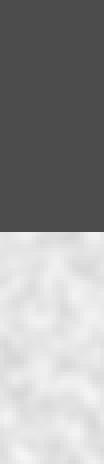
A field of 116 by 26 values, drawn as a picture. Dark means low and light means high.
The table splits into 2 rows of 1 panel. Panel 1,1: low, flat. Panel 2,1: very high, blotchy, faint in contrast.
